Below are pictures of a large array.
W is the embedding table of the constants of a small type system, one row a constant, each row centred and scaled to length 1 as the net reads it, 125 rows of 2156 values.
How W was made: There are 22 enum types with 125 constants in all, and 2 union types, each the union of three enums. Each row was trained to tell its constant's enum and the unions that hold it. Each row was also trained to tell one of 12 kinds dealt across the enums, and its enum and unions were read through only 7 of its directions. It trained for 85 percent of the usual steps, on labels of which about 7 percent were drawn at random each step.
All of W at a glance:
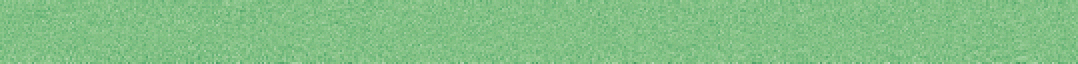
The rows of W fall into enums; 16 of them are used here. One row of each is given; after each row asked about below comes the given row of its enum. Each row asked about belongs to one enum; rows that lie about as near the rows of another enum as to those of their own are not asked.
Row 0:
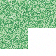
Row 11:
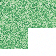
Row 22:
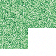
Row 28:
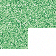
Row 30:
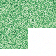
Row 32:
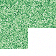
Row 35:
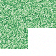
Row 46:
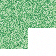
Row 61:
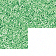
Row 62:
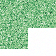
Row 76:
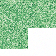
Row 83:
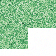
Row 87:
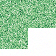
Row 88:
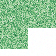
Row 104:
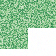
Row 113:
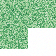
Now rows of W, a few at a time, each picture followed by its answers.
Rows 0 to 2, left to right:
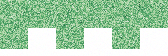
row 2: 88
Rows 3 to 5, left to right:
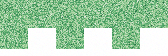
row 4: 83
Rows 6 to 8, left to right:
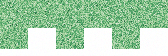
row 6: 0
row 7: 30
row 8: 22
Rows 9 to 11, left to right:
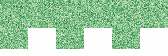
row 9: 28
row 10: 35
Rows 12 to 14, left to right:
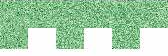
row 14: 113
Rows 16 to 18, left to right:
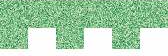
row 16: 104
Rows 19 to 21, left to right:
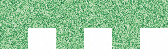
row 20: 61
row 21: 104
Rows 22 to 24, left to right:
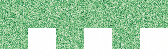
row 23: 61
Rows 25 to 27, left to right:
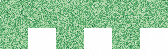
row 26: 88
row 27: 30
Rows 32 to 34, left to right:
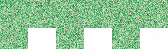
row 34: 83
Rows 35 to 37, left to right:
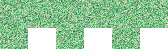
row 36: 32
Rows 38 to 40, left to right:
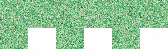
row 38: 35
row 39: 61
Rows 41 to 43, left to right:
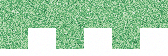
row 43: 0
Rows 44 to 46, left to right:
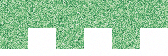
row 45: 32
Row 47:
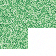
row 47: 22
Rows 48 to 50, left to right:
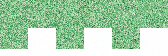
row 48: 0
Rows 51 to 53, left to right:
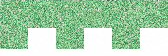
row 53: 30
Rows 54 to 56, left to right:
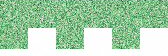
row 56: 28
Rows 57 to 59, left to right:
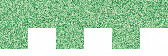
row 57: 88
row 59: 32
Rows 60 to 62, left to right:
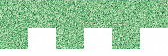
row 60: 61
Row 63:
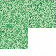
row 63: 83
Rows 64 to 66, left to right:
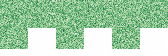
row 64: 83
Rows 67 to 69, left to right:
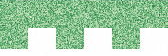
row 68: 30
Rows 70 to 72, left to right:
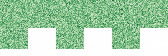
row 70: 28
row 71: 104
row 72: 88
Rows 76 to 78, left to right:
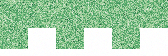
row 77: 30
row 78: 61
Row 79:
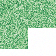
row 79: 104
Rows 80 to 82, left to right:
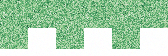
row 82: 11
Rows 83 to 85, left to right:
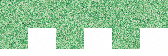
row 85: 61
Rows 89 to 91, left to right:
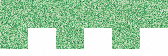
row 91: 76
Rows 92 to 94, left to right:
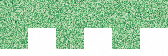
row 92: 35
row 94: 0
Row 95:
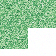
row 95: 83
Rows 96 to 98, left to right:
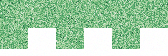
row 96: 22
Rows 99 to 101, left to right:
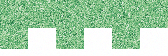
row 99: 62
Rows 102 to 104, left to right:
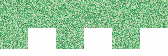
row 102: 104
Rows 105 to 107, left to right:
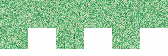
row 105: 30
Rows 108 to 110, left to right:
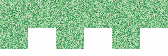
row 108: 88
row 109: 62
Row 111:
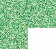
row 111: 0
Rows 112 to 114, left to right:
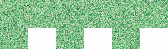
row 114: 35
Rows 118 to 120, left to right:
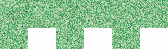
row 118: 76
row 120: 0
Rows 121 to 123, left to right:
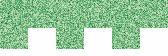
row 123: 83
